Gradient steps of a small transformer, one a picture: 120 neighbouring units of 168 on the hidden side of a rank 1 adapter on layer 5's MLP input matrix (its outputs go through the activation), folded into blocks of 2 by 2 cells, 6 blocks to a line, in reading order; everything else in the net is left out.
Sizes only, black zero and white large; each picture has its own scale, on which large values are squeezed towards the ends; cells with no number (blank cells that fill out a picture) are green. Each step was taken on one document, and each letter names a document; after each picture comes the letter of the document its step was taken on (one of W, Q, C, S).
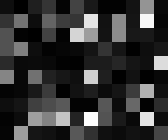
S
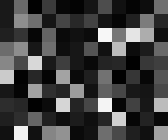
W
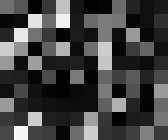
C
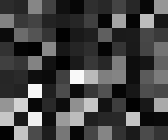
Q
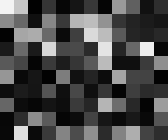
C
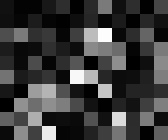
W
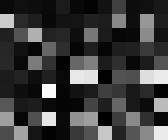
Q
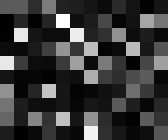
S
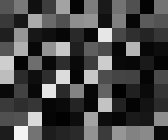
C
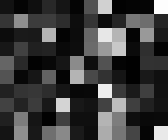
W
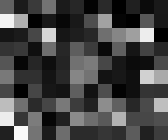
Q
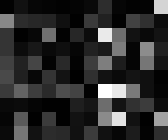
W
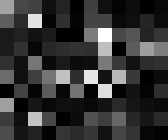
C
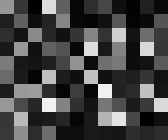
W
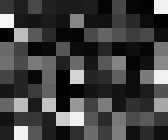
Q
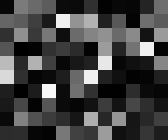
C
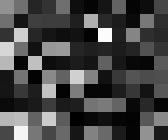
C
